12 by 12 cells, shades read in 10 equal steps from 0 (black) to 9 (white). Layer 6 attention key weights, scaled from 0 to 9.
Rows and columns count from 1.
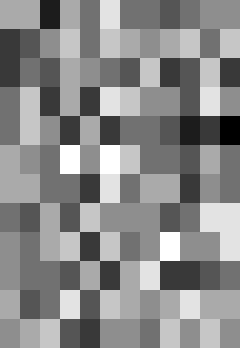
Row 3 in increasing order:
2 2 2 3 3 3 4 4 5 6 7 7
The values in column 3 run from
1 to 7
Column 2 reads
6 3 4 7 7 5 6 3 4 4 3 6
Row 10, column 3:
4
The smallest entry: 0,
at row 5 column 12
